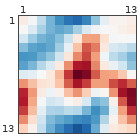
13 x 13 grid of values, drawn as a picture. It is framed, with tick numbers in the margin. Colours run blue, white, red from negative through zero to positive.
The bottom middle is the ninth with the lowest average. There are no lone odd cells. The ninth with the highest average is the centre. The top right is the smoothest part. No row or column stands out.
